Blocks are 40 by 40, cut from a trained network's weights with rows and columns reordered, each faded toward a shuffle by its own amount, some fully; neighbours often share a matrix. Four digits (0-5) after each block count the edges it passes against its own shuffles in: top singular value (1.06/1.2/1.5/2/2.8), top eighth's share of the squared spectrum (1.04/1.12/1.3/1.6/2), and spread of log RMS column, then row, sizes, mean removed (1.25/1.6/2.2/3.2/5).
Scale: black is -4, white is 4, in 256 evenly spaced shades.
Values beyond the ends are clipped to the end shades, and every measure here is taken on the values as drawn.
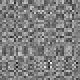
4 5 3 2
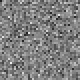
0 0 0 0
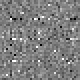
3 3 1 1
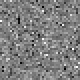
0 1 0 0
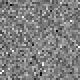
0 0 0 0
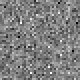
2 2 1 0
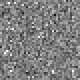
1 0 0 0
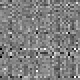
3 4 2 2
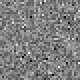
0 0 0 0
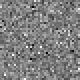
0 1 0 0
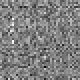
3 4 1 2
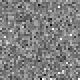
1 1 0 0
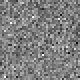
0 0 0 0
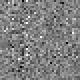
3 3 1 1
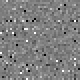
3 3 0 1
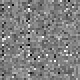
3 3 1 1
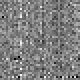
3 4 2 1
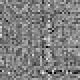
3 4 1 1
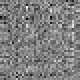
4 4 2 2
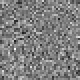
3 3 1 0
